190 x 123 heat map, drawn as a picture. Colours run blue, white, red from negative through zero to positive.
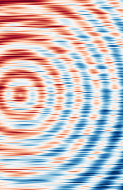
The field climbs toward the top left. The values follow a bell shape. Rings spread out from the middle left. The bottom right is the ninth with the lowest average. The ninth with the highest average is the top left.
